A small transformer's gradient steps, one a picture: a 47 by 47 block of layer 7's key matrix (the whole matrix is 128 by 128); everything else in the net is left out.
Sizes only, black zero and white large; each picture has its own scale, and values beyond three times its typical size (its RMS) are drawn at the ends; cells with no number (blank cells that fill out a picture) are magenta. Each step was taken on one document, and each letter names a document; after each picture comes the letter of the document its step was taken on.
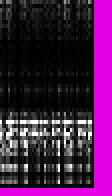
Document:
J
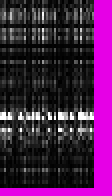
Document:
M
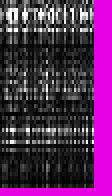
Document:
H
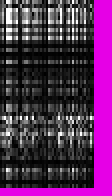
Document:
M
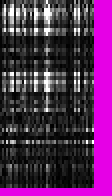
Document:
H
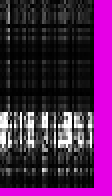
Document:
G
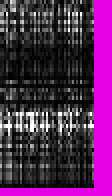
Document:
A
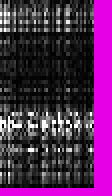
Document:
A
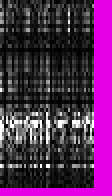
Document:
A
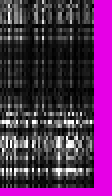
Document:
G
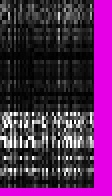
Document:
G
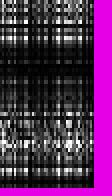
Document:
G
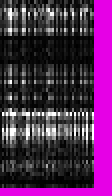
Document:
H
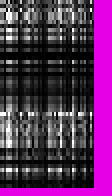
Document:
M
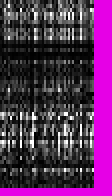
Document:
M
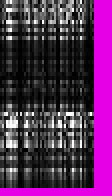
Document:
G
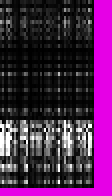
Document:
J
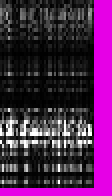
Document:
J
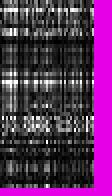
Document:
H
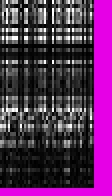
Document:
M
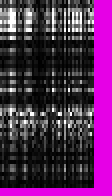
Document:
A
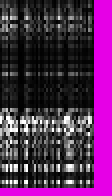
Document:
J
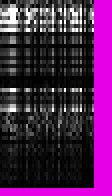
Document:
A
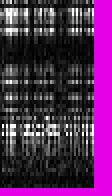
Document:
H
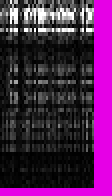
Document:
H
